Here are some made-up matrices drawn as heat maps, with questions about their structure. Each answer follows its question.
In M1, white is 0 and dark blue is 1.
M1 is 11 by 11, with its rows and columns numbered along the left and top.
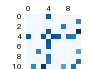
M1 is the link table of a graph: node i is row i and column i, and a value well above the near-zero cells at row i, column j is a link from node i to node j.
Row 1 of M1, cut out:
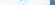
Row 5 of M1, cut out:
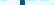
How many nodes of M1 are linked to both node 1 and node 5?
0
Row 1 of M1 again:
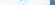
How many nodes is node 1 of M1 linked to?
1
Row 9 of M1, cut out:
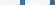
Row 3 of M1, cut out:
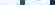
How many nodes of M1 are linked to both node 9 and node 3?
2
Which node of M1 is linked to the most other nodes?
node 4
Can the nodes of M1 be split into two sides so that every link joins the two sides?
yes
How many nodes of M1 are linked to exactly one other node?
6
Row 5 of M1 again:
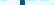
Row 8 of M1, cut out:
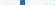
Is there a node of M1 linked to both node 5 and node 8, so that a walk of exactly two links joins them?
yes
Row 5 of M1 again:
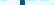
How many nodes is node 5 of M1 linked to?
1
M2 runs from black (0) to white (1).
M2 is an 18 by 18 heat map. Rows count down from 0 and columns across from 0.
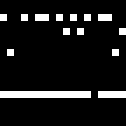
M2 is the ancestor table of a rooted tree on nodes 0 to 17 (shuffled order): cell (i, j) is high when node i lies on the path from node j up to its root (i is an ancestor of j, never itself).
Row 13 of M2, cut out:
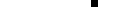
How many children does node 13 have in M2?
3
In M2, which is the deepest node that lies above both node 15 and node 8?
2
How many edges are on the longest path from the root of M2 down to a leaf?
2
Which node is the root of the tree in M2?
13
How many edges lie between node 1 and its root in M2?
2
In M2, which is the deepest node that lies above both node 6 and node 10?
2
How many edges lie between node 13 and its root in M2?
0
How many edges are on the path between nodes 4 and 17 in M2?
1
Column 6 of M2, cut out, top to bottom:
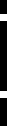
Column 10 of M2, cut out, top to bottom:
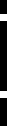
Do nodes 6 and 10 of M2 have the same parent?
yes
